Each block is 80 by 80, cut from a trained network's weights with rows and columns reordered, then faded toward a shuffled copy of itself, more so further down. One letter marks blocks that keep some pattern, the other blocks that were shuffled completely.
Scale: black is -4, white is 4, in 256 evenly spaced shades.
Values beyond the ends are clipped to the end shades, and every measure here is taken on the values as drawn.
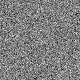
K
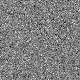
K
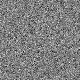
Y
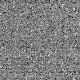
Y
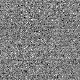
Y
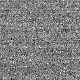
Y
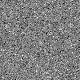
K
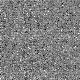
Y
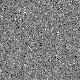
K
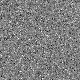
K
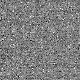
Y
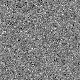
K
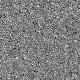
K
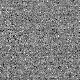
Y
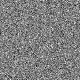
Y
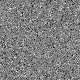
K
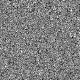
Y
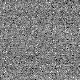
Y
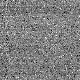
Y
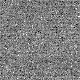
Y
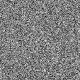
Y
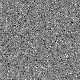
K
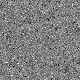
K
